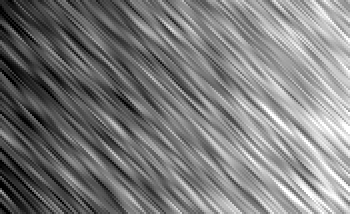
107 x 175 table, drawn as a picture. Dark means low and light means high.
Average level on the scale: 50%. Odd rows or columns: none. Slope: up to the right. Grain: diagonal, down to the right.
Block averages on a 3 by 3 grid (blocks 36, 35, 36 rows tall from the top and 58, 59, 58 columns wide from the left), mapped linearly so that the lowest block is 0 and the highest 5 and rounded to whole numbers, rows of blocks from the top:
025 / 025 / 035
